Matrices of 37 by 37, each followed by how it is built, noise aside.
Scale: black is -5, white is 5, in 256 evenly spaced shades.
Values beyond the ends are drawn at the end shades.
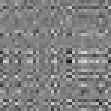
low rank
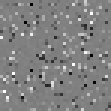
sparse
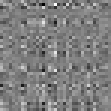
low rank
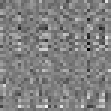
low rank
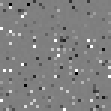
sparse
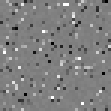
sparse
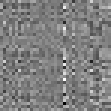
low rank
